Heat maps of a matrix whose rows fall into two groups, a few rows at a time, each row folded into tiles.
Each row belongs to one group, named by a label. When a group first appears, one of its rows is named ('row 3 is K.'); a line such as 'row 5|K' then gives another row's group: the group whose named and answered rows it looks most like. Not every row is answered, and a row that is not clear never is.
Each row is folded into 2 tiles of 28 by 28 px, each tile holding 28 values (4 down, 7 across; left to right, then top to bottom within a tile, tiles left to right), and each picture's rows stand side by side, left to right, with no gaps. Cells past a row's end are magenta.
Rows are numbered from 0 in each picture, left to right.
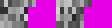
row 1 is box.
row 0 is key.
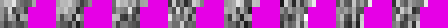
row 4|box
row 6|key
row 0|box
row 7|key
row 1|box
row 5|key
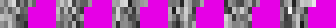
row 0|box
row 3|key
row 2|box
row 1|box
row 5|key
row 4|key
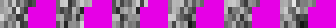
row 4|box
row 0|box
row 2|key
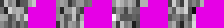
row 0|key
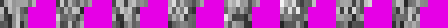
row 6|box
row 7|key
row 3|box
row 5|box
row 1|key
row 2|key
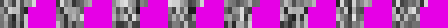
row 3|box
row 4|key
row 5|key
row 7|key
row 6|key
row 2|box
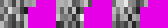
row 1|box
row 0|key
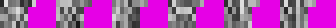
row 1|box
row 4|key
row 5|key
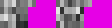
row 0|box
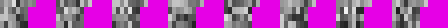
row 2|box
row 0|box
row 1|key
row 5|box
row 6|key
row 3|box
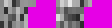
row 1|box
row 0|key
